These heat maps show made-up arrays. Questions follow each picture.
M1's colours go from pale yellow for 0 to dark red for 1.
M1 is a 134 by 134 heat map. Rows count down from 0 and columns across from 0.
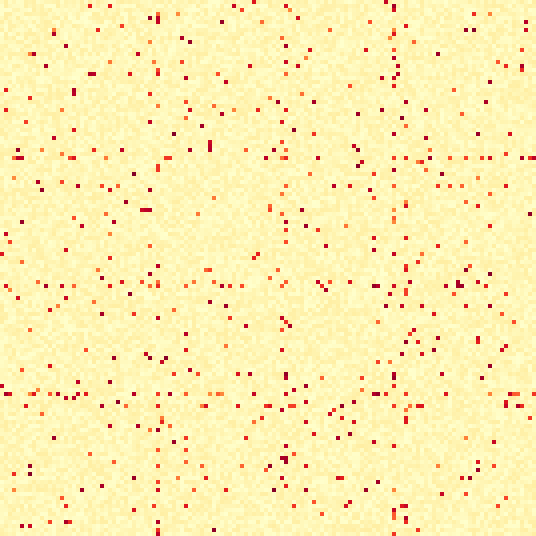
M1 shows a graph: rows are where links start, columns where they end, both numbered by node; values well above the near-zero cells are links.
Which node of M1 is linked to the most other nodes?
node 98
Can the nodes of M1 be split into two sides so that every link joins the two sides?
no
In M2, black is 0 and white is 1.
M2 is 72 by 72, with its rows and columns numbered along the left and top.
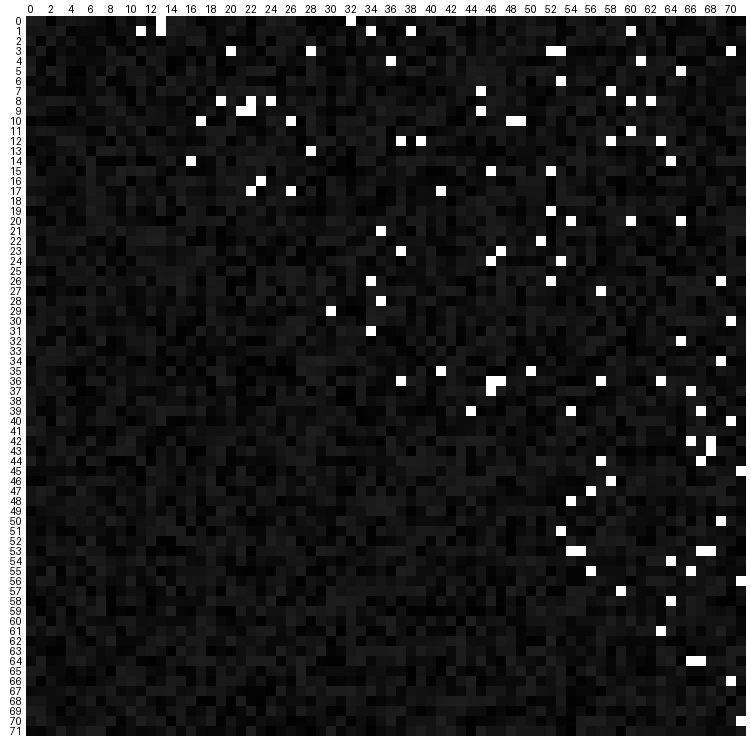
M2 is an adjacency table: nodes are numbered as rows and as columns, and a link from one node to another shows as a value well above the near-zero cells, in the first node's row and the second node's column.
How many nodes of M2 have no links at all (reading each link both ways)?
4
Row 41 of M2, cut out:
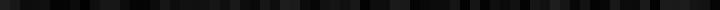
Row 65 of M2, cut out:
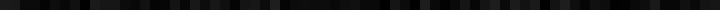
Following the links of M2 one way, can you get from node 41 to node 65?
no
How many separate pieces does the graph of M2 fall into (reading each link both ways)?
5
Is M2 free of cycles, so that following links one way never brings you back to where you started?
yes
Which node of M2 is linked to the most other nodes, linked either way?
node 53
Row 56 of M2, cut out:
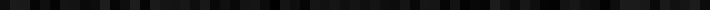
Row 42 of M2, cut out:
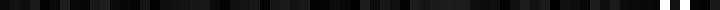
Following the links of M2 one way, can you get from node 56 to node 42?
no
